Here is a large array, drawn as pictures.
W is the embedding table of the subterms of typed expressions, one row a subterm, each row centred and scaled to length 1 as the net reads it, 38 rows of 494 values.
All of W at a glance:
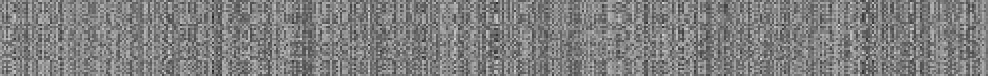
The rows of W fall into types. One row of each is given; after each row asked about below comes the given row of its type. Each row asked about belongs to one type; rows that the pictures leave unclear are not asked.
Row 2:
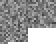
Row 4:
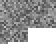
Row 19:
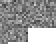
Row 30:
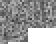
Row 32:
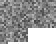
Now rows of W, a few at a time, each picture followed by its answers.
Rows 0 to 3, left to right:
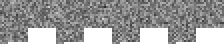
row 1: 4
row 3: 2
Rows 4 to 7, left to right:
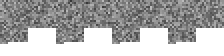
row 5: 2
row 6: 4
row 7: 32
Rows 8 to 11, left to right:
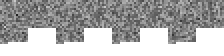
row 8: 4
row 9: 32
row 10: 32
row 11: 30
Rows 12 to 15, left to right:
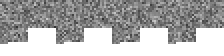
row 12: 19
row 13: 2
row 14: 2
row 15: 32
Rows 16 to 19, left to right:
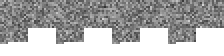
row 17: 4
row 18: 4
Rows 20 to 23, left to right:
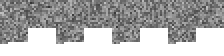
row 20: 4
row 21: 30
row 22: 30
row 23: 4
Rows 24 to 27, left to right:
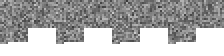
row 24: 32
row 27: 30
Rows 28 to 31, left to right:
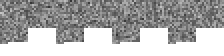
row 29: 19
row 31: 32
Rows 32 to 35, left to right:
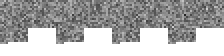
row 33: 30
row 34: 32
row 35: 4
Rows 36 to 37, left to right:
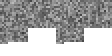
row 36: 32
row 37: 30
